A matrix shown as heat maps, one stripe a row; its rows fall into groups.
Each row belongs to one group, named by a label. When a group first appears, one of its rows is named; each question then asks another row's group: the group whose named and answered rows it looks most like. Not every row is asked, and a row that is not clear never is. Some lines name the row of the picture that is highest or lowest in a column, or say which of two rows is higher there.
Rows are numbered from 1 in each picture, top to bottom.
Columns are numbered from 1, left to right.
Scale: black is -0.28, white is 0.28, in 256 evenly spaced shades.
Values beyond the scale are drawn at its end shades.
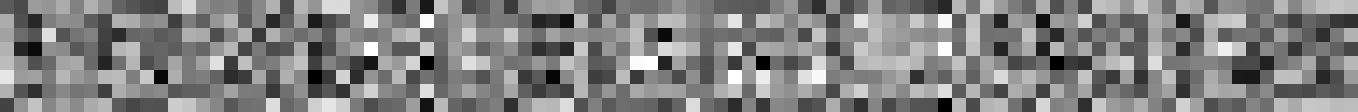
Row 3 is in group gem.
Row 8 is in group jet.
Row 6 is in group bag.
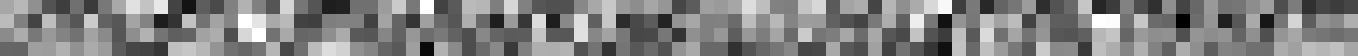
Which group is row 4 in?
jet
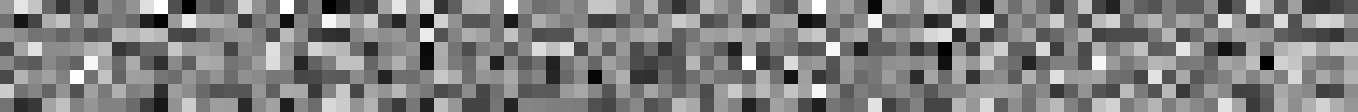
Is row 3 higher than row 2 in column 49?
No
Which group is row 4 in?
jet
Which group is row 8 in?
jet
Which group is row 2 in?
jet
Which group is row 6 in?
bag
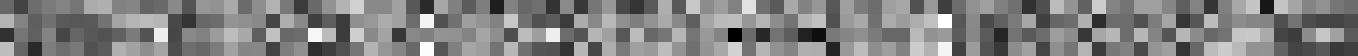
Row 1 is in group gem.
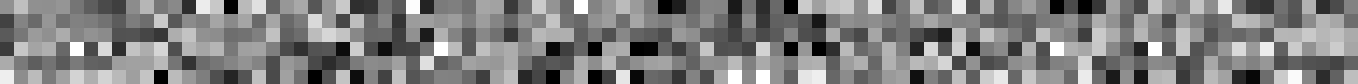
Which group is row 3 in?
jet
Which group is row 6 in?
bag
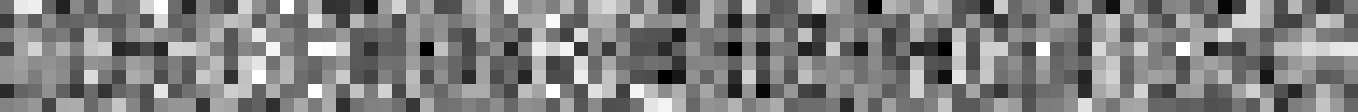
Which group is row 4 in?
jet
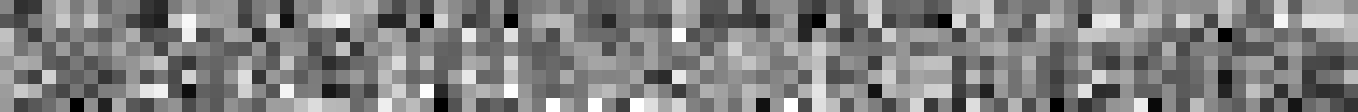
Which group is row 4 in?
bag
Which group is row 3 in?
gem
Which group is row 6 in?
gem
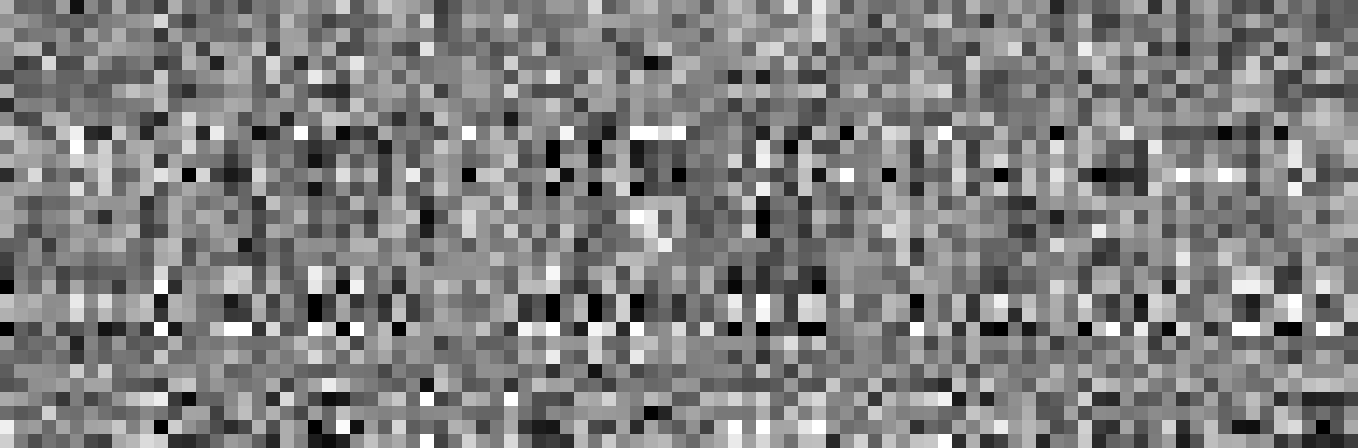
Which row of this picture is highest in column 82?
24
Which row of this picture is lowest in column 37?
9
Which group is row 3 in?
bag
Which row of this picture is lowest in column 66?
22
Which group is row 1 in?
bag
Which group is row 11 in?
bag
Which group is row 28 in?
jet
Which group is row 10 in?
gem
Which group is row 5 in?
gem
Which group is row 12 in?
bag
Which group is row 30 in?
gem
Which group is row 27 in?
bag
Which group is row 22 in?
bag
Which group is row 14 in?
bag
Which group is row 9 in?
jet
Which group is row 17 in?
gem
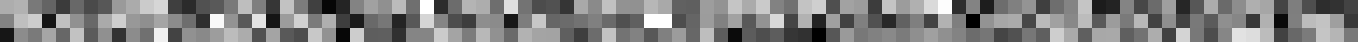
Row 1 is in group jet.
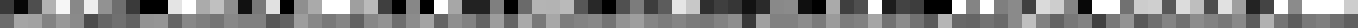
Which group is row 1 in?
jet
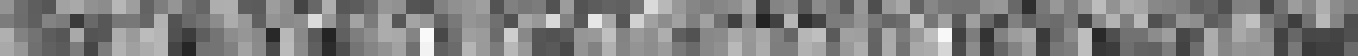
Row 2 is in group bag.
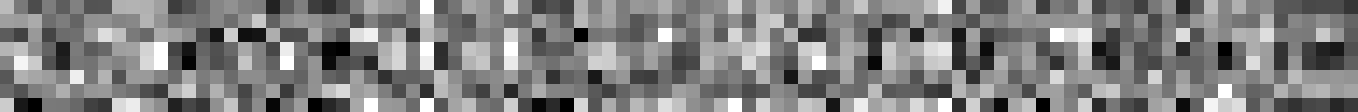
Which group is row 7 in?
jet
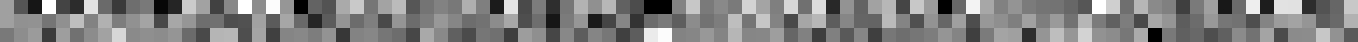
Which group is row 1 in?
gem
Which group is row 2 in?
bag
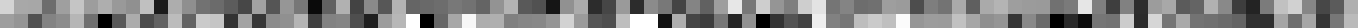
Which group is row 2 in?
gem
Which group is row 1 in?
bag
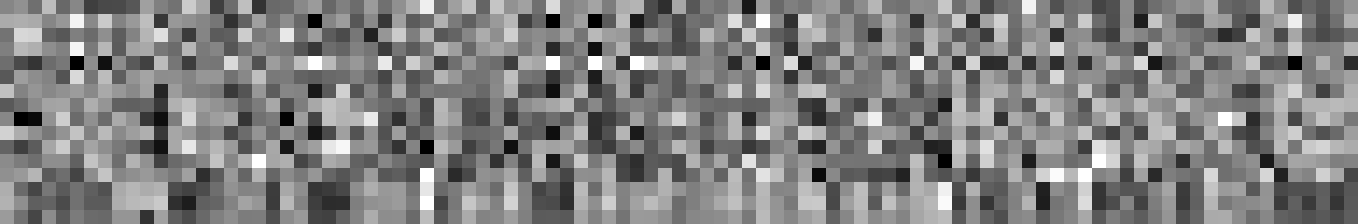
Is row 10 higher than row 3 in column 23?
No
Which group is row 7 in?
bag
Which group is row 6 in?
bag
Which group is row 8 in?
jet
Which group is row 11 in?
jet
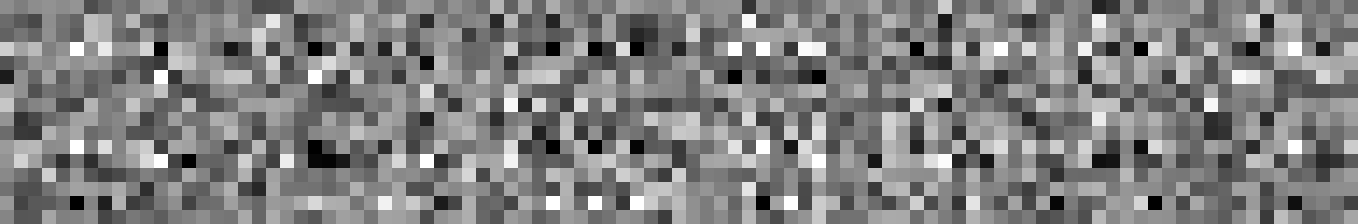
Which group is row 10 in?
gem
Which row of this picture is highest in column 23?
6
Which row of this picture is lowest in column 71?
12
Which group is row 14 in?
gem
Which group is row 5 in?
jet
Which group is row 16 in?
gem
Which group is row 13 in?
gem
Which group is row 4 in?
bag
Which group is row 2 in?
gem
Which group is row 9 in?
gem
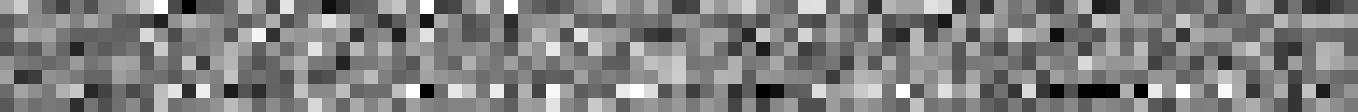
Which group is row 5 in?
gem
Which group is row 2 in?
jet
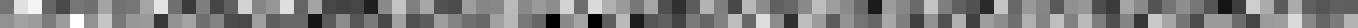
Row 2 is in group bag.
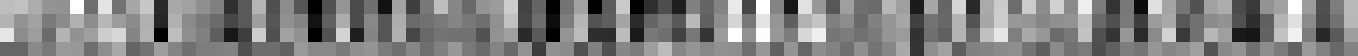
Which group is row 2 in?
bag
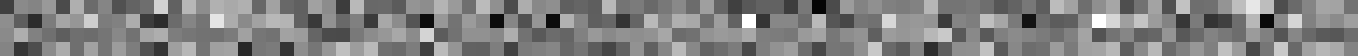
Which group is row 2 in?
gem
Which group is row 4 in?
jet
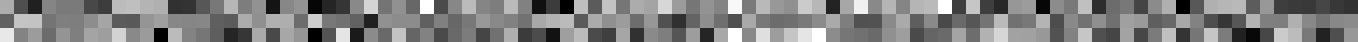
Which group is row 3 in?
bag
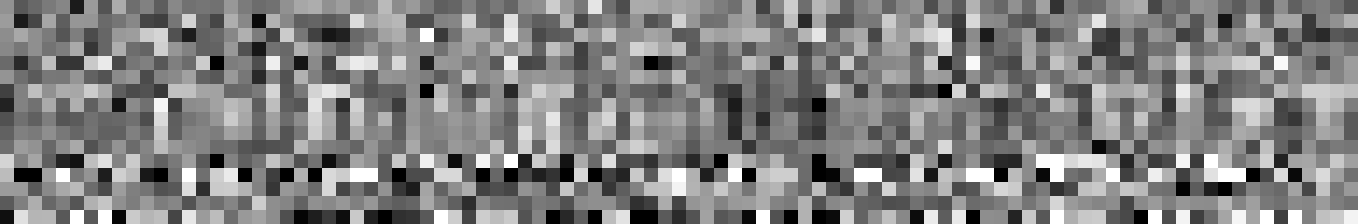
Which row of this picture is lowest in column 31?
7
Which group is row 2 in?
gem
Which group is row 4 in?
gem
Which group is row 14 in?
gem
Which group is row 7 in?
jet
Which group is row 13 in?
jet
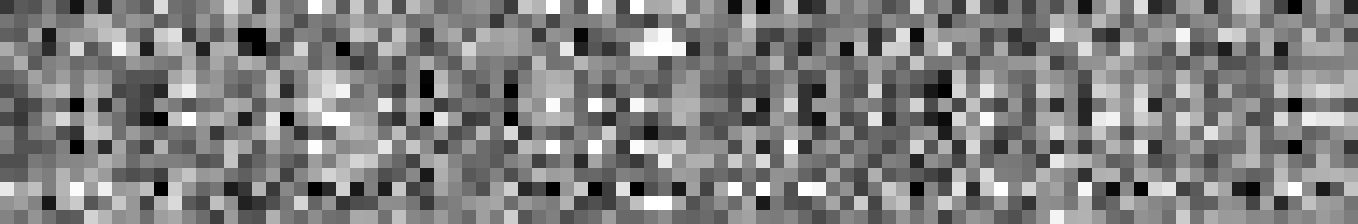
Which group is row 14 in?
bag
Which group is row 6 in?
jet
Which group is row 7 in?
jet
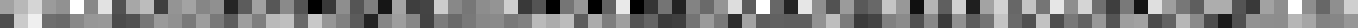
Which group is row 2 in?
jet
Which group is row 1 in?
bag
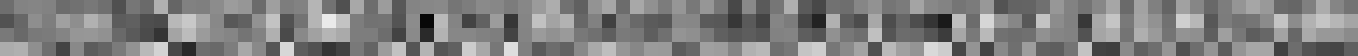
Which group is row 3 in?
jet
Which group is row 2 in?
jet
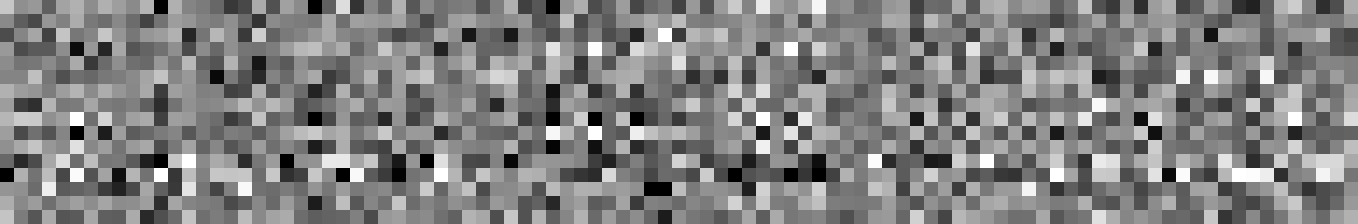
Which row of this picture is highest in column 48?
3
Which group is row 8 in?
gem
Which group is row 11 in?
bag
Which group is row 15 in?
bag
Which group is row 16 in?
gem
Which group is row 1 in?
bag
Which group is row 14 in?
gem
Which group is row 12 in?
jet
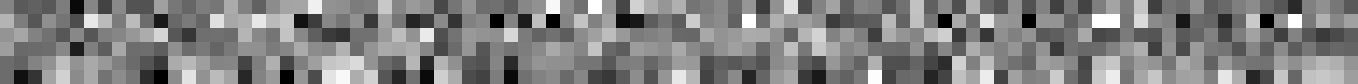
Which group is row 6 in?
jet
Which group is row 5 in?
jet
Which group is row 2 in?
gem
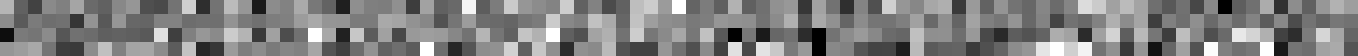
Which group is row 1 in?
gem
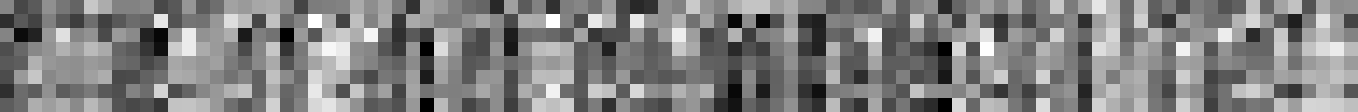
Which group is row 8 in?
jet
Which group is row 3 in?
jet
